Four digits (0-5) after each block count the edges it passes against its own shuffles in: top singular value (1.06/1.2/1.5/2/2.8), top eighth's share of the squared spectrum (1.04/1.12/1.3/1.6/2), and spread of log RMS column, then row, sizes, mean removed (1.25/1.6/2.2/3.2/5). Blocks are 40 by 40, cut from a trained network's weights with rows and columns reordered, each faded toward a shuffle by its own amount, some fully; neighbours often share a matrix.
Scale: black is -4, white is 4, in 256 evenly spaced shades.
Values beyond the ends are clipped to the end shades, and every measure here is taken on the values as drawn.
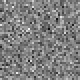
1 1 0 0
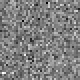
0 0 0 0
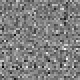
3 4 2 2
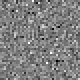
1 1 0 0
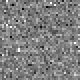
0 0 0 1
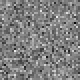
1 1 0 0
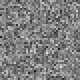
0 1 0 0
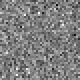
0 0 0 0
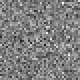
2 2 0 0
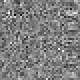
3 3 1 1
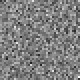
1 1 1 0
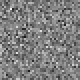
0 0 0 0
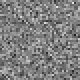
0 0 0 0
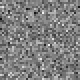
2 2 0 1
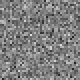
2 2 0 0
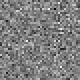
2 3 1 1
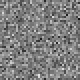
0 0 0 0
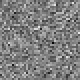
3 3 0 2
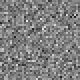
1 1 0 1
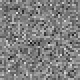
0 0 0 0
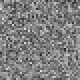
0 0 0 0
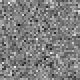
1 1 1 0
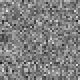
3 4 1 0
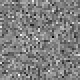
0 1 0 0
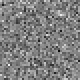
1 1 0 0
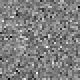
0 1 0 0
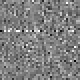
2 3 0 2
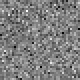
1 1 0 0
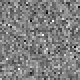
1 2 0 0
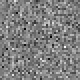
1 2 1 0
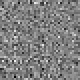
3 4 2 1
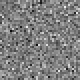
0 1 0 0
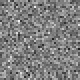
1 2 0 1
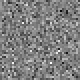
0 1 0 0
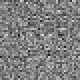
3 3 1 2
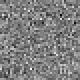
2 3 0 1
